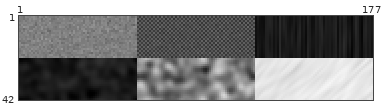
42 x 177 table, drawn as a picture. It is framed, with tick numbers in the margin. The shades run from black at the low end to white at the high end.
The table splits into 2 rows of 3 panels. Panel 1,1: middling, fine-grained, faint in contrast. Panel 1,2: low, checkered. Panel 1,3: very low, streaked downward, faint in contrast. Panel 2,1: very low, blotchy, faint in contrast. Panel 2,2: middling, blotchy, strong in contrast. Panel 2,3: very high, slanting up to the right, faint in contrast.
